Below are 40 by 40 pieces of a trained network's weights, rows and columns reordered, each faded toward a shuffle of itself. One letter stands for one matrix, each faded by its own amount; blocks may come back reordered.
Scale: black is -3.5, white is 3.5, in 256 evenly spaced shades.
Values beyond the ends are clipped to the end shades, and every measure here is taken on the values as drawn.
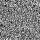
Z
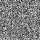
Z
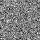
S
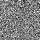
Z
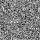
Z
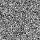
Z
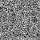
S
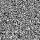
Z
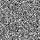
S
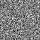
Z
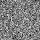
Z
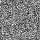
Z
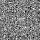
S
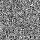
Z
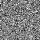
Z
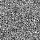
Z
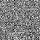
S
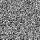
S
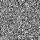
S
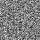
Z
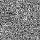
S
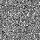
S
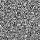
S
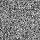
Z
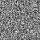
S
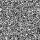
S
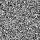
Z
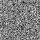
Z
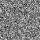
S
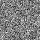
Z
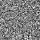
S
